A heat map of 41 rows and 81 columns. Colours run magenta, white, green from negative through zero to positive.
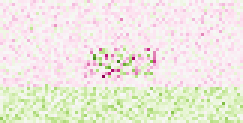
Odd patch: rougher, in the centre. Seam: horizontal, 70% of the way down, the bottom part higher. Roughest part: centre.
